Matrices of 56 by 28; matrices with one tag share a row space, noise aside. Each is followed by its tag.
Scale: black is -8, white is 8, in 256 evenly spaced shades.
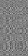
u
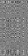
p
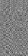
u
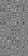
p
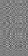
u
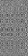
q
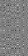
p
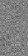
p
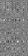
p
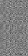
u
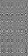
q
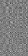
u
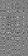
p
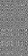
q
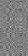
u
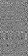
q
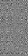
q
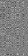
p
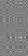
u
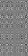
q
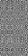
q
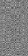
p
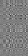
u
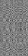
u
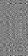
u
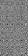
q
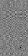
u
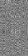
p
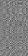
u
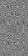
p
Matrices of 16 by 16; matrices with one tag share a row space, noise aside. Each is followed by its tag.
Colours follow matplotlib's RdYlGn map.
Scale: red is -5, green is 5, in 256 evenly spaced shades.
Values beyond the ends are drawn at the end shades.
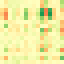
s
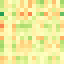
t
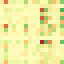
s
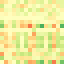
t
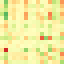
s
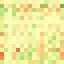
t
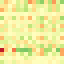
t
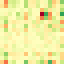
s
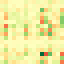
s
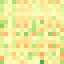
t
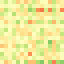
t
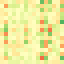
s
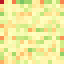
t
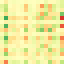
s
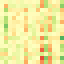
s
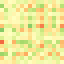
t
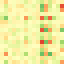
s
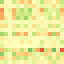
t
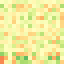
t
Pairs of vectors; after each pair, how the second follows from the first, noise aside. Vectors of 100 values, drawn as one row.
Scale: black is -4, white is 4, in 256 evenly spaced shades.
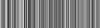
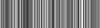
shuffled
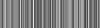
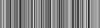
sign-scrambled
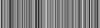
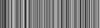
shuffled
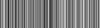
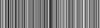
copied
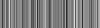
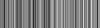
shuffled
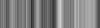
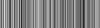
shuffled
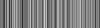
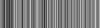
sign-scrambled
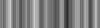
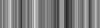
copied
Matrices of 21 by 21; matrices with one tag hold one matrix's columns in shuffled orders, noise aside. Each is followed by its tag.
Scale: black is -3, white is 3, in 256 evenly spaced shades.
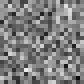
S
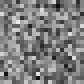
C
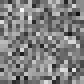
S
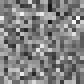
C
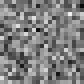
C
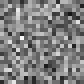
S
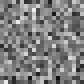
S
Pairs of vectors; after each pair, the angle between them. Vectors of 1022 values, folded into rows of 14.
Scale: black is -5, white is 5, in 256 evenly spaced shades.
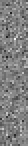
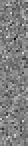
nearly opposite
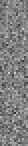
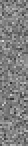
orthogonal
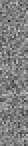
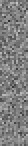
nearly parallel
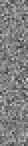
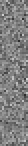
nearly parallel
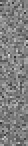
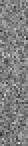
partly aligned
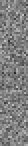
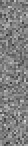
partly aligned
